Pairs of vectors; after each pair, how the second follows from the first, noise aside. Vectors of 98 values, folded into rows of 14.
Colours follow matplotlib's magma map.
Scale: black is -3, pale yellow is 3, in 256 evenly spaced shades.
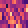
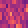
shrunk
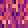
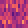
shrunk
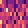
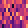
reversed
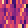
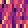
reversed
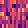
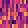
reversed
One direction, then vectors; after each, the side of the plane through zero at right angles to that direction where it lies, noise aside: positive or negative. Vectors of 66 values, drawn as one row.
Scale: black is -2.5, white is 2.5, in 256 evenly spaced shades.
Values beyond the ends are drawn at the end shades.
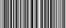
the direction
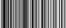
positive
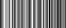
negative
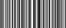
negative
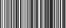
positive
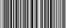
positive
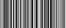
positive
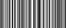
negative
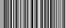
positive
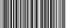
positive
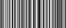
negative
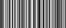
negative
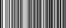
negative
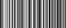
negative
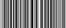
positive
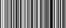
positive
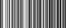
negative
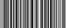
positive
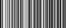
negative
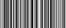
positive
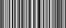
negative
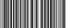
positive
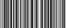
positive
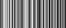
negative
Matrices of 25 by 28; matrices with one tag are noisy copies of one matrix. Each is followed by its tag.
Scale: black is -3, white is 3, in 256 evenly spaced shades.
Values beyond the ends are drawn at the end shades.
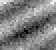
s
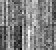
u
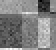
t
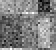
t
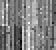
u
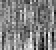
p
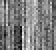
u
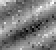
s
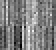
u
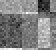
t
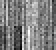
u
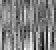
p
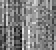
u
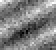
s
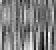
p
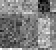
t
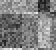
t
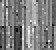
u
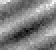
s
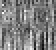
p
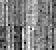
u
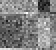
t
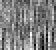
p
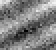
s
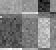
t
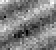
s
